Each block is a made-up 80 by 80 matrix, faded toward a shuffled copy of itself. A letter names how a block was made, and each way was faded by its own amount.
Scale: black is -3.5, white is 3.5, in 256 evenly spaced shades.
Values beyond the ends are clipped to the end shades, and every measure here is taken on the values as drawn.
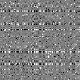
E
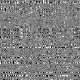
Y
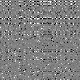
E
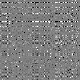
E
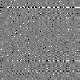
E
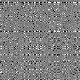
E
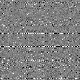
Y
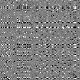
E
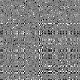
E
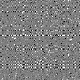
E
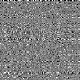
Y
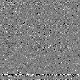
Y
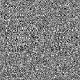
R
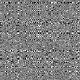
Y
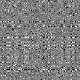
Y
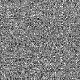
R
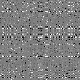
E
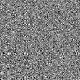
R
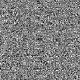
R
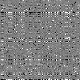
E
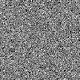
R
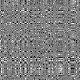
E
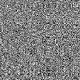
R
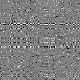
E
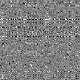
Y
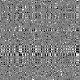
E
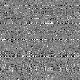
Y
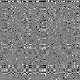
E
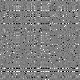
E
